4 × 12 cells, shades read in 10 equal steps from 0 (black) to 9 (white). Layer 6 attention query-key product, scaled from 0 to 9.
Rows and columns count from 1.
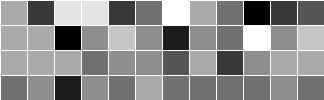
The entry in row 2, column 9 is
4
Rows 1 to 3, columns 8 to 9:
6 4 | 5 4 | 6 2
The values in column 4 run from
4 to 8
